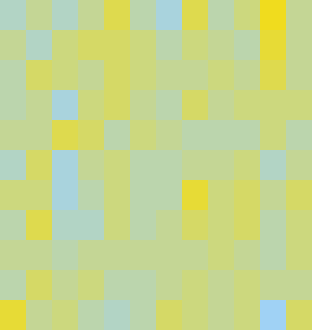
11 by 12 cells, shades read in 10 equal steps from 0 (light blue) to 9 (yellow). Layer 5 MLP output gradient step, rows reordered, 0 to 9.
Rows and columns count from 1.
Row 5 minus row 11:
-4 0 2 3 1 2 -2 -2 -1 -2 5 -3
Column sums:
41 52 36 46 52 41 39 57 46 51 50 50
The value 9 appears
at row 1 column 11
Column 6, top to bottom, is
3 5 5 4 5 3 3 3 4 3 3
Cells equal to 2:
8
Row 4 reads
3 4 1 5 6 4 3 6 4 5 5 5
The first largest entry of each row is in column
11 11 11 5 3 2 8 2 9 2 1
